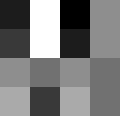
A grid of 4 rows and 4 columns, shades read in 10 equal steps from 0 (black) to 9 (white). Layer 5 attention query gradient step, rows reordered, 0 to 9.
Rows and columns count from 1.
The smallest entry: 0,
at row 1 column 3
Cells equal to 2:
2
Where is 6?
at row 4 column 1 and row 4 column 3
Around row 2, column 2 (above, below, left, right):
9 4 2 1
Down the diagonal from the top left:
1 9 5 4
